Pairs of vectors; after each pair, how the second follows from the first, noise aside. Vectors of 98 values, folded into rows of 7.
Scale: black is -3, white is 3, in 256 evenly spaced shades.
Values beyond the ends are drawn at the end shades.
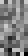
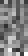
negated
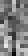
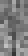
shrunk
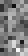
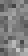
shrunk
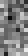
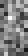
negated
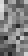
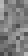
shrunk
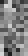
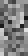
wrapped around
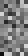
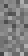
shrunk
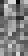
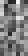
negated
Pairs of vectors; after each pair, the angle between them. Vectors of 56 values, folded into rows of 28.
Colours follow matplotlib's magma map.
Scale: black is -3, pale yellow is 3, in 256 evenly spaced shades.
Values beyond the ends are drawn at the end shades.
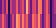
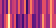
nearly opposite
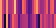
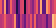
orthogonal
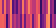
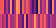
orthogonal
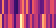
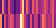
nearly parallel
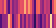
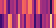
nearly parallel
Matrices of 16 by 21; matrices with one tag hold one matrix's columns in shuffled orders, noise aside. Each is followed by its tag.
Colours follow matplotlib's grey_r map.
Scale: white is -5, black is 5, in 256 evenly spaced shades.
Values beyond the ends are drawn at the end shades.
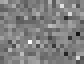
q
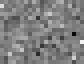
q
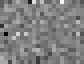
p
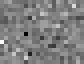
q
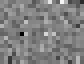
p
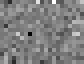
p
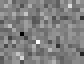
q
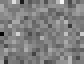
p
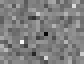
q
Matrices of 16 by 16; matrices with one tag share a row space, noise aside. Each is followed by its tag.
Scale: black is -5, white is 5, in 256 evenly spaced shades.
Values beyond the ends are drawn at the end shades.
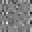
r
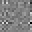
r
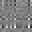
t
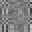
r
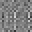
t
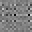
t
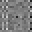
r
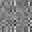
t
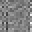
r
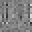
r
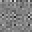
t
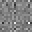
t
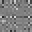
t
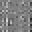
r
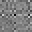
t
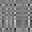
t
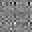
t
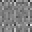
t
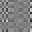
r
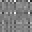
t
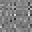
t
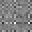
t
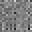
t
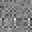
t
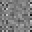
r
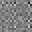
t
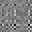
t
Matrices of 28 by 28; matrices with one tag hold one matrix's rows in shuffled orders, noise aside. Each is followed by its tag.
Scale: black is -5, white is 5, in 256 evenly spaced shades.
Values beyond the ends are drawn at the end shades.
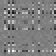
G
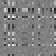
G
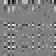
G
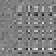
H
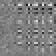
H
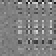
H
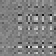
H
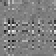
G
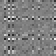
G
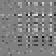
H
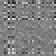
G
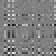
G
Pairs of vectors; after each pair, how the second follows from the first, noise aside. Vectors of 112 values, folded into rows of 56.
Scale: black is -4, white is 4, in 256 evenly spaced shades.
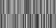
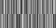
shuffled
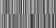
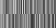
copied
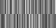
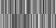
wrapped around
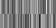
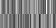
copied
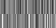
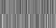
shrunk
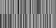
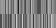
copied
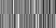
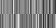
copied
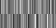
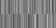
shrunk
